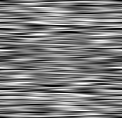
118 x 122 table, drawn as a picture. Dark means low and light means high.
Average level on the scale: 50%. Histogram: bell-shaped. Grain: streaks across. Symmetry: a half turn.
